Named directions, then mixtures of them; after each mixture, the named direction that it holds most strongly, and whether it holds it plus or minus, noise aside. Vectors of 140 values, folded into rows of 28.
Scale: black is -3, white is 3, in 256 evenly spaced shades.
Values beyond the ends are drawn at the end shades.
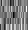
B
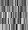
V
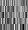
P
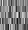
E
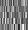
P, minus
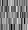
E, minus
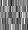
E, plus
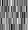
E, minus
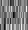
B, plus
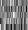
B, minus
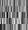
V, minus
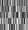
E, minus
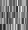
V, minus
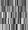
V, plus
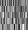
P, minus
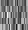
V, plus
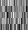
V, minus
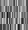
V, minus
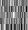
B, minus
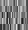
V, minus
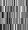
V, minus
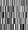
P, plus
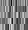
E, plus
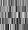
E, plus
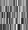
V, minus
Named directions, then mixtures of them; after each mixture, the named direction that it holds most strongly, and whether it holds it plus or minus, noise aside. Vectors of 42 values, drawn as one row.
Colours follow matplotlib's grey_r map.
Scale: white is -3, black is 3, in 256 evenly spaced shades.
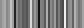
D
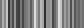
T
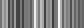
T, plus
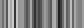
T, minus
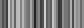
T, minus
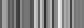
T, plus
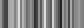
T, minus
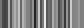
T, minus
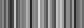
D, minus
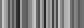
T, plus
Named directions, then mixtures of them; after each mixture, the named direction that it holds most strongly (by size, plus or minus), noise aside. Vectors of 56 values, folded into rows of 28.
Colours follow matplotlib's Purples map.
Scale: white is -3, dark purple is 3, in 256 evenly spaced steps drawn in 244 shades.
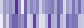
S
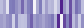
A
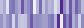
A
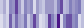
S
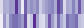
S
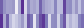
S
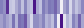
A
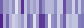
S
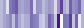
A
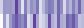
S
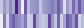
S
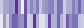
S
